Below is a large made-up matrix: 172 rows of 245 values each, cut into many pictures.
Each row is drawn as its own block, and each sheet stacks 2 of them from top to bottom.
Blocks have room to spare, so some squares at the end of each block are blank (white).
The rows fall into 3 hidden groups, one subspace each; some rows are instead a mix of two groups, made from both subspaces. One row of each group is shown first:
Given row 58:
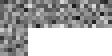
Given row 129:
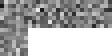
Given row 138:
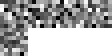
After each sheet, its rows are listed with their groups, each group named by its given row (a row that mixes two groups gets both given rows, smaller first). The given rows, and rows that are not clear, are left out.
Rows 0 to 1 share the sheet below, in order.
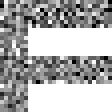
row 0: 129
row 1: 58
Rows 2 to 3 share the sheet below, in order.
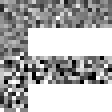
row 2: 138
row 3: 58
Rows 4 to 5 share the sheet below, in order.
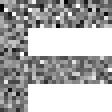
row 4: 138
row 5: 58
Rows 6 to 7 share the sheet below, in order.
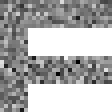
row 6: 58
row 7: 138
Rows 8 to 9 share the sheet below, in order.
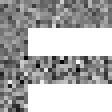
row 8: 138
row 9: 129
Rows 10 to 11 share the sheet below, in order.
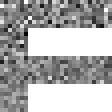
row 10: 129
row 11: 129
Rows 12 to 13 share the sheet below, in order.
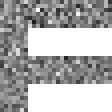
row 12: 129
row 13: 138
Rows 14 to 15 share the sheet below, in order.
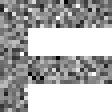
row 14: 138
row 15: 129
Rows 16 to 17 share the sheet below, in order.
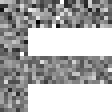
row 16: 138
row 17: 58
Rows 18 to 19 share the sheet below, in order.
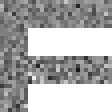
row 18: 138
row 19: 129
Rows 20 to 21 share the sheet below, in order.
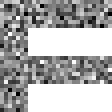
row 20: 58
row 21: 58
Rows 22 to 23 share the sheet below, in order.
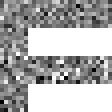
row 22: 129
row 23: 129 and 138
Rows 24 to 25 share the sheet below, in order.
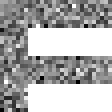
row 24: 58
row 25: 129
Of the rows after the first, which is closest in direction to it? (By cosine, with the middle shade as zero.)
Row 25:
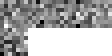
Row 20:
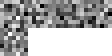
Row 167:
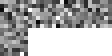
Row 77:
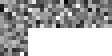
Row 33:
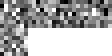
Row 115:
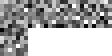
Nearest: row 33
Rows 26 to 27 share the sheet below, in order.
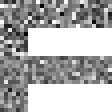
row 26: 129
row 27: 58
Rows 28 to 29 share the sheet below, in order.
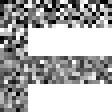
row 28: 58
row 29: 58
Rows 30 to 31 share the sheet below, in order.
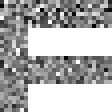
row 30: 129
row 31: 138
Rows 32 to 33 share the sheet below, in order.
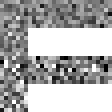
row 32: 58
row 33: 129 and 138
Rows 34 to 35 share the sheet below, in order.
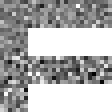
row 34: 129 and 138
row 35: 58 and 129
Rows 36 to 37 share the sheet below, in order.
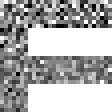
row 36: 58
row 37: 58
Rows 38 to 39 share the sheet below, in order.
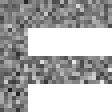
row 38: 129
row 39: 58
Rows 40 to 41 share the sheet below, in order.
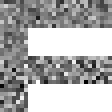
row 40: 129 and 138
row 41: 58 and 138
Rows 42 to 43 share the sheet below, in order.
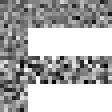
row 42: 58
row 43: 58 and 138
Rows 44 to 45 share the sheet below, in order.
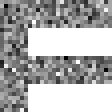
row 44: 129 and 138
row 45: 138
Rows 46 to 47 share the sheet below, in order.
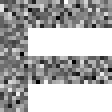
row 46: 138
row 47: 58
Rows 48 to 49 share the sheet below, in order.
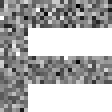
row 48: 129
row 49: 138
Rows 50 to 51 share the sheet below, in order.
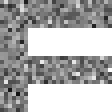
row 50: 58 and 129
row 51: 58
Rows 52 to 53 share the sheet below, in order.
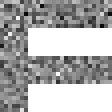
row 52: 58
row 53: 138
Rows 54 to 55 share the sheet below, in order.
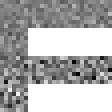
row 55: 58
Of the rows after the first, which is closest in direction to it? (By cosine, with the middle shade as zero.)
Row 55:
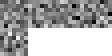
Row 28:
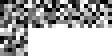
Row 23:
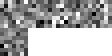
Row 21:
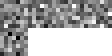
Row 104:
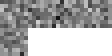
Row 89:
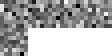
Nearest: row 28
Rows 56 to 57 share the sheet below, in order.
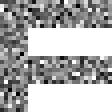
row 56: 138
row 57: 58
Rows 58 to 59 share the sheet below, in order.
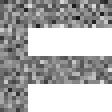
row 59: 58
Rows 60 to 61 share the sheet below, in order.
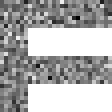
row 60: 58 and 129
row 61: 129
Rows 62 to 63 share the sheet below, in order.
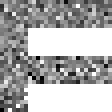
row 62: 138
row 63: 129
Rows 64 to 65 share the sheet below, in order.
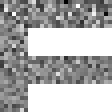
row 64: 138
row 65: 138
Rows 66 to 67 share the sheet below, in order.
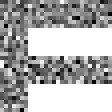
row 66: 58
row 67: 138
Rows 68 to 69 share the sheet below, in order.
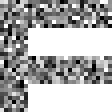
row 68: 58
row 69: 138
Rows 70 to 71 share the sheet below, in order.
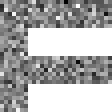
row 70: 138
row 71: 129
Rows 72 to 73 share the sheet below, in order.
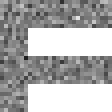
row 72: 58
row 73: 129
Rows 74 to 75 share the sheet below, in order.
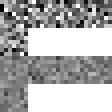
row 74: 138
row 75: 129
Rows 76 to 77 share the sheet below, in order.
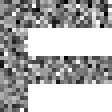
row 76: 129 and 138
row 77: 138
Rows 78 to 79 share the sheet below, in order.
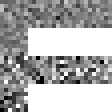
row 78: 138
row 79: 129
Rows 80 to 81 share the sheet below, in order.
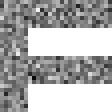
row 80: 129
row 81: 129
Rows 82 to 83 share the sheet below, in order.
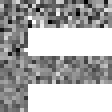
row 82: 129
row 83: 138
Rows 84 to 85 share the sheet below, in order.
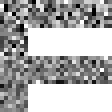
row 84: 138
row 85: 58
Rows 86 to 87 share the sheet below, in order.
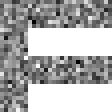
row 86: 129
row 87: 129
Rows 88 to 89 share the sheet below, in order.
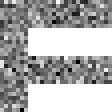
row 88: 129
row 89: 138
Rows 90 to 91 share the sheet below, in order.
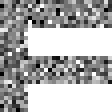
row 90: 129
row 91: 129
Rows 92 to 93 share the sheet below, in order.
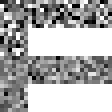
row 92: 58 and 138
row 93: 129
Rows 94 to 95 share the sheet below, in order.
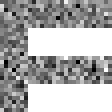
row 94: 138
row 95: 138
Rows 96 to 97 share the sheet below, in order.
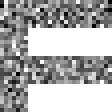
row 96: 129
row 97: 58
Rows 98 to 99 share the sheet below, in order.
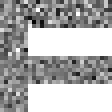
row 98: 129
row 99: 58
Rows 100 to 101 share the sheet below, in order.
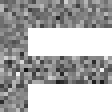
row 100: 138
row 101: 58
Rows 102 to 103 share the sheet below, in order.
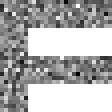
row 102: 138
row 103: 58
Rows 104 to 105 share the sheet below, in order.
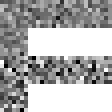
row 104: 138
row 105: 138
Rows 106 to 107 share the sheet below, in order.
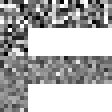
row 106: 129
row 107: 138
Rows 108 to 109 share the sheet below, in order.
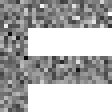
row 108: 58
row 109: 129
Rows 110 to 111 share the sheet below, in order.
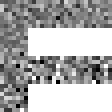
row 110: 138
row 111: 129 and 138
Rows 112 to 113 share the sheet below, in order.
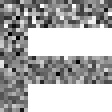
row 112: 58
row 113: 138
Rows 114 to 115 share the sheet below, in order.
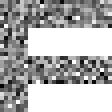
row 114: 58
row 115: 58
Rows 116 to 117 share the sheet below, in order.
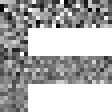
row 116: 138
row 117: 58
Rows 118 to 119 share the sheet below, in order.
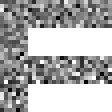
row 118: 138
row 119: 58
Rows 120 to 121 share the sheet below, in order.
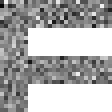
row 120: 129
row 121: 58
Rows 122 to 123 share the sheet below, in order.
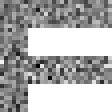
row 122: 129
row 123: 129
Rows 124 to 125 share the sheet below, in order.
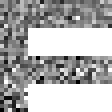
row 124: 58
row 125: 129
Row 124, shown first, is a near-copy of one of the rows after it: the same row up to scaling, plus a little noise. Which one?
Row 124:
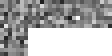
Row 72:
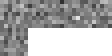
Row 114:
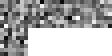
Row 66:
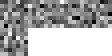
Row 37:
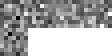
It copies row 114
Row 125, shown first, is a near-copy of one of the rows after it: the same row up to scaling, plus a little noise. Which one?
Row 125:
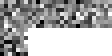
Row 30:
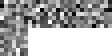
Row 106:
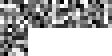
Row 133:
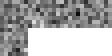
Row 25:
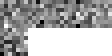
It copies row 25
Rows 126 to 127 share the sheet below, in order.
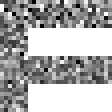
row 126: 138
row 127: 129
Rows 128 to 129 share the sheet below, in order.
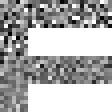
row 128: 58
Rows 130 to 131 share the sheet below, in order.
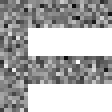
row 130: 58
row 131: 138
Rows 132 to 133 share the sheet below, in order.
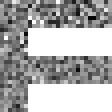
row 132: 129
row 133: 129
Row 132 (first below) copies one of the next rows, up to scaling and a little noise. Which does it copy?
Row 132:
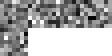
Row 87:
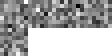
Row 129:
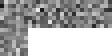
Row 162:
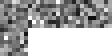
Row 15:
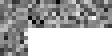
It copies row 162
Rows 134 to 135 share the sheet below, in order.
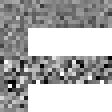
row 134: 58
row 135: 58 and 129
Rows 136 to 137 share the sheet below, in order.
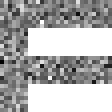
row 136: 58 and 129
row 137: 129
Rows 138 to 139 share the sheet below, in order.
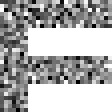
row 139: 129
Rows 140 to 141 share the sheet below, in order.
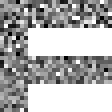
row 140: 58
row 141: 138
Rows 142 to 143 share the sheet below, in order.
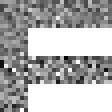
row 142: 138
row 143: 138
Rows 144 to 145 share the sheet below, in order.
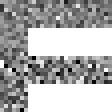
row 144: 138
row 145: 138
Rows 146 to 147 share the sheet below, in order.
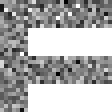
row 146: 138
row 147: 138
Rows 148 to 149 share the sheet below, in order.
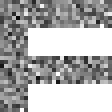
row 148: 58 and 138
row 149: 138
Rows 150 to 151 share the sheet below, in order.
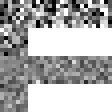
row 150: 58 and 138
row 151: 58
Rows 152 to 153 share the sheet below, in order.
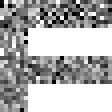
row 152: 129
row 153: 138
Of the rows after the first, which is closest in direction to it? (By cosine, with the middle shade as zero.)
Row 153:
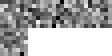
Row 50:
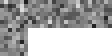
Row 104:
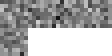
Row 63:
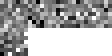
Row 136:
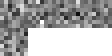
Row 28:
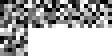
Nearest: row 104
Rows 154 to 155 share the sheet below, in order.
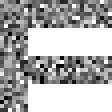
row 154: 58
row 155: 129
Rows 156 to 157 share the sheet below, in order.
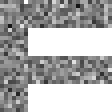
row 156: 129
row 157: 58
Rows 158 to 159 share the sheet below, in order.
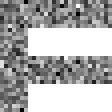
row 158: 129
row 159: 138
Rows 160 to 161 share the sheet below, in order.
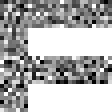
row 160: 58
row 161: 58
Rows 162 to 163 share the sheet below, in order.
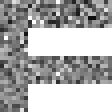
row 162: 129
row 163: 138
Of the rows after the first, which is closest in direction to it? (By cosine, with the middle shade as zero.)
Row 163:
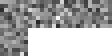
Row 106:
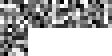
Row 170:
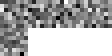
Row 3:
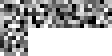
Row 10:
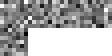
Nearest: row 3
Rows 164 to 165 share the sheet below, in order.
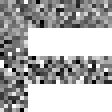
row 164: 129
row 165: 138
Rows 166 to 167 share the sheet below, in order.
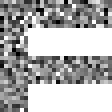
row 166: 58 and 129
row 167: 138
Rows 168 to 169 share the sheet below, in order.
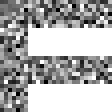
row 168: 58
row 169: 58
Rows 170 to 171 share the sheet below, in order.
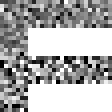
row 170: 138
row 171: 138
